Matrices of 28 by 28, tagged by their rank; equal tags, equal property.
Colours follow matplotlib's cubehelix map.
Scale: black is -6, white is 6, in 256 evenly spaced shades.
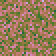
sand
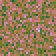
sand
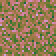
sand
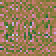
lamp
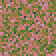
sand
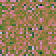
lamp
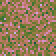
sand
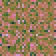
lamp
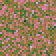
sand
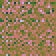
lamp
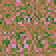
lamp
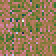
lamp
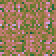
lamp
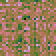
lamp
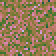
sand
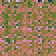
lamp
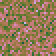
sand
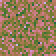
sand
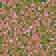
sand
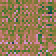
lamp
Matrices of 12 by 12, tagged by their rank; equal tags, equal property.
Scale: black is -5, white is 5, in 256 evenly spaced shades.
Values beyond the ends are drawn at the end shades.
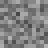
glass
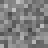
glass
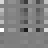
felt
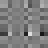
felt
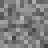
glass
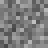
glass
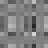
felt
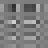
felt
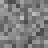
glass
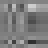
felt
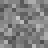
glass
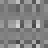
felt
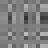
felt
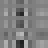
felt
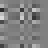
felt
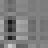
felt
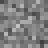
glass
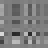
felt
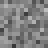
glass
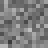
glass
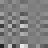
felt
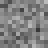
glass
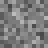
glass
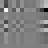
felt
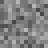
glass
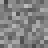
glass
